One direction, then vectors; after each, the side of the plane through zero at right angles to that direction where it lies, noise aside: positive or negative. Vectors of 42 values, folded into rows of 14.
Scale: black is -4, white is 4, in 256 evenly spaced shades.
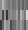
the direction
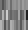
negative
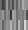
negative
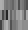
positive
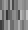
positive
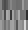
negative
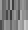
positive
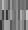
positive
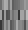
positive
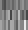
negative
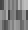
negative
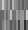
positive
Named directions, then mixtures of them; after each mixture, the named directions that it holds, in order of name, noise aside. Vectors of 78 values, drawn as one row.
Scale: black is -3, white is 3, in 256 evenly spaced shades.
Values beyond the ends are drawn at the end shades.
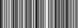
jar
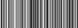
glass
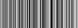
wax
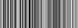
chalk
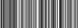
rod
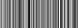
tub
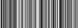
rod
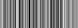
chalk, tub, wax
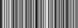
jar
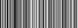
glass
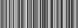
chalk, glass, wax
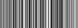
jar, rod, wax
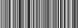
tub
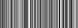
tub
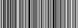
chalk, rod, tub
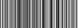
glass, rod, wax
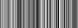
rod, tub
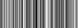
jar, wax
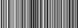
glass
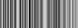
chalk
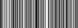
jar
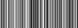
glass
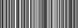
chalk, tub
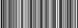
glass, rod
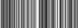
chalk, jar, rod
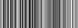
chalk
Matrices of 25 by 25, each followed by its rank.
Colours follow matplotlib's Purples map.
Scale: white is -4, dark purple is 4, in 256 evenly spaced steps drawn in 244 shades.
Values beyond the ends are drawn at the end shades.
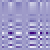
one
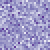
full rank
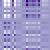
one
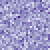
full rank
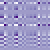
one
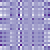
one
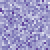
full rank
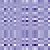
one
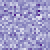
five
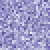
full rank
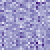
five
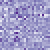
five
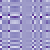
one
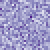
full rank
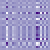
one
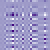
one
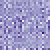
five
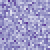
full rank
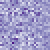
five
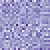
five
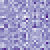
five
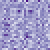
five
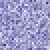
full rank
